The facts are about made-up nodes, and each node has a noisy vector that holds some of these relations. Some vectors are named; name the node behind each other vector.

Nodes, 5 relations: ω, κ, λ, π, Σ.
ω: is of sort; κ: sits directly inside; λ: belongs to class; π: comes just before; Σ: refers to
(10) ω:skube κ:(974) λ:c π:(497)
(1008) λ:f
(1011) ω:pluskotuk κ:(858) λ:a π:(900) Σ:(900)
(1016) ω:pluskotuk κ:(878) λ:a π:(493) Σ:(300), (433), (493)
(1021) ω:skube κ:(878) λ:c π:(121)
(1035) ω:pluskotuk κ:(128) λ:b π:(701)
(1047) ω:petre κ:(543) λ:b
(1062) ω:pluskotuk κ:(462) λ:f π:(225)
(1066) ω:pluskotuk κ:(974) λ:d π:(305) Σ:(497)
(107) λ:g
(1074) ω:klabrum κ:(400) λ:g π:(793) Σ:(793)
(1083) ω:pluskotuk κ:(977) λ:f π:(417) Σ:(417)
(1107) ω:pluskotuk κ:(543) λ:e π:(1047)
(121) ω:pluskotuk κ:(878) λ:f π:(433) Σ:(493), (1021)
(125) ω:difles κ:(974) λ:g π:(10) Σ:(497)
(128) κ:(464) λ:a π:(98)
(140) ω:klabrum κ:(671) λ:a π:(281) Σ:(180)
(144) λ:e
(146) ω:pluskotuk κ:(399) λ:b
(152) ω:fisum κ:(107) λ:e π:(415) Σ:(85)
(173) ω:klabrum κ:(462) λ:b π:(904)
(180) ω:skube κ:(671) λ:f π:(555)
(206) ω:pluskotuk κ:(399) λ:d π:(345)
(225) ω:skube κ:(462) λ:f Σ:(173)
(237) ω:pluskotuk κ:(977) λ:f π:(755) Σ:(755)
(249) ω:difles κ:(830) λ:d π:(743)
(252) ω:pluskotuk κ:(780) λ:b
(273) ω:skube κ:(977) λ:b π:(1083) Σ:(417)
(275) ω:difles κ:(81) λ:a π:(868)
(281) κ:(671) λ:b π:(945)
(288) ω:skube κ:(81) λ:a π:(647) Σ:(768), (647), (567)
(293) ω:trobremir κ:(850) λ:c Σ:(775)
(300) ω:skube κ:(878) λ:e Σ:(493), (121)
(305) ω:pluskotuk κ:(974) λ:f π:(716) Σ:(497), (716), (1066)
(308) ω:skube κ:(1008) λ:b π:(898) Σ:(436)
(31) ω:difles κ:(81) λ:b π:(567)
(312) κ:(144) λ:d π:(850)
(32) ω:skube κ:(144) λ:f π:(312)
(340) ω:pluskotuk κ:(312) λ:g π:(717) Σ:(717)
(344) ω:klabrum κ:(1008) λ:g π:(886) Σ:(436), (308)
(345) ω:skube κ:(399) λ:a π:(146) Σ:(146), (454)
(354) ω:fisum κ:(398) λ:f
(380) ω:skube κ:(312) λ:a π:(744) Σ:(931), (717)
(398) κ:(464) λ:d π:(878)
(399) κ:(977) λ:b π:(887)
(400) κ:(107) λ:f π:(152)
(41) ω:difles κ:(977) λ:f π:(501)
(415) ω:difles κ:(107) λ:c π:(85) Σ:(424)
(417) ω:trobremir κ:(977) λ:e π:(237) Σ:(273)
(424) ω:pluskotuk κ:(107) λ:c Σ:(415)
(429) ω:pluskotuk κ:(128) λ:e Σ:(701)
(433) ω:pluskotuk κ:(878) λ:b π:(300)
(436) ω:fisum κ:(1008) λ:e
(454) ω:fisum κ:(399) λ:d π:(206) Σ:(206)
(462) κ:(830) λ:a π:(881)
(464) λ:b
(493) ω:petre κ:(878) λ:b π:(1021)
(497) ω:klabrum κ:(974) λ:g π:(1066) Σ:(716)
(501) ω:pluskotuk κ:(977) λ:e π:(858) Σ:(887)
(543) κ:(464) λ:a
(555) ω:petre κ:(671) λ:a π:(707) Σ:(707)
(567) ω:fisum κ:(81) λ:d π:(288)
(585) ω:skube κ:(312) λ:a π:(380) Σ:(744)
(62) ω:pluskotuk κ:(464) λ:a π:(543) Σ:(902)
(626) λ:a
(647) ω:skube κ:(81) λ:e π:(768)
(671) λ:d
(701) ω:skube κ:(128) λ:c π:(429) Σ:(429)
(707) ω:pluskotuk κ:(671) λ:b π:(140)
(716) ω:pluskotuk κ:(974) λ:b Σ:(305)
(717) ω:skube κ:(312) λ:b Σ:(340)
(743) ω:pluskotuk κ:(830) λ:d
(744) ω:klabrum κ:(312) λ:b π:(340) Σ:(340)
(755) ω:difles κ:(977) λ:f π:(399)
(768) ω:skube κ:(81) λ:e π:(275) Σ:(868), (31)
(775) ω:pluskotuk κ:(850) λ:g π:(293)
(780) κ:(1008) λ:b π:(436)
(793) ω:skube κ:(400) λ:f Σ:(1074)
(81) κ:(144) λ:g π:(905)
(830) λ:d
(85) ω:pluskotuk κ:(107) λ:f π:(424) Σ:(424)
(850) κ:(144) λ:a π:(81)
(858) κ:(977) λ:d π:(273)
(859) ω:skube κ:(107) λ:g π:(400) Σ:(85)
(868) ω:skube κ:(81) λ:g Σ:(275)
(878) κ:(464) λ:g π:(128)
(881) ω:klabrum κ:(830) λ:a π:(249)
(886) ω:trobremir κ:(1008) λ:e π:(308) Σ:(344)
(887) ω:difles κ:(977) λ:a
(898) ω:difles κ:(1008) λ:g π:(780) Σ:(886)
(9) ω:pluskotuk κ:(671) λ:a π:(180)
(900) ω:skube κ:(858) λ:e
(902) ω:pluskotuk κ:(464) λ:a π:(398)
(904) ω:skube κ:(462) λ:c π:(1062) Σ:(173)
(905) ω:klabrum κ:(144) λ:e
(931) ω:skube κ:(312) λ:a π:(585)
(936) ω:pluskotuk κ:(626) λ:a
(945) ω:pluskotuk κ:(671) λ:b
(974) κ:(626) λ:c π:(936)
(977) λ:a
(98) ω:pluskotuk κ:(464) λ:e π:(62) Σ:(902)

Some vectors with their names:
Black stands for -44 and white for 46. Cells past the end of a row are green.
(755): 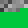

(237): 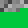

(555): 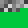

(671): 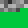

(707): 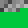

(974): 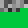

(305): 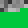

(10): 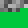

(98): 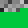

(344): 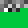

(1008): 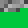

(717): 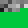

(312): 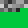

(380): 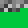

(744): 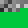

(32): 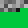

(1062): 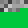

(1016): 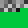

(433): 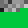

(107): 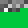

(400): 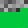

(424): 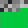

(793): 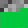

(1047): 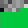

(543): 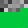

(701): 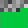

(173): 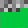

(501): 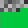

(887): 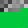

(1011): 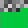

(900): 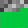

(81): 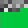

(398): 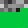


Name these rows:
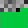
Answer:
(1107)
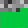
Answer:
(206)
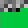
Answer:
(931)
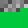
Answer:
(464)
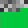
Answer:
(152)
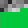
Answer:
(716)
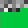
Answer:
(462)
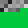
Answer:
(293)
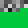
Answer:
(125)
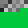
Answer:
(62)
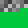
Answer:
(497)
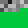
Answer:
(743)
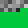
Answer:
(1021)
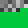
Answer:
(493)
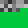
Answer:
(415)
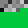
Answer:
(429)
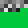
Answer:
(775)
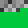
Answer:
(121)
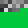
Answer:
(868)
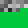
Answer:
(273)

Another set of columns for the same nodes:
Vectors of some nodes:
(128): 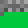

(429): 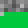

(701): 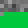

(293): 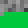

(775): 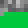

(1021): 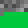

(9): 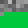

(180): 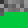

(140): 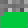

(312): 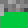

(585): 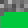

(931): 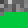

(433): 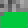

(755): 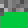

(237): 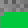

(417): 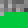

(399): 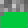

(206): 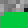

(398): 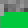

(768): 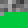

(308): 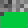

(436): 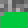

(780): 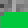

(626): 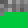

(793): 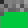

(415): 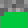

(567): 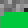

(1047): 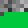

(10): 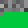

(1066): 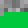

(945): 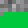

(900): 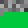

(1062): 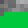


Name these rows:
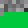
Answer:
(249)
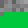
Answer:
(1083)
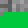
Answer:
(464)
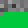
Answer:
(904)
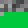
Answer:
(300)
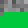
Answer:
(305)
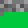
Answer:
(859)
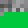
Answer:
(173)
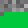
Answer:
(717)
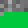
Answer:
(974)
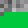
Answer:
(744)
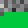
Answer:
(887)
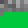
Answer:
(881)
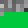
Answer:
(886)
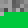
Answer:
(98)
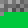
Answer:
(543)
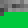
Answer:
(225)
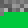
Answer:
(31)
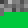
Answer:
(275)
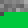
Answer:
(898)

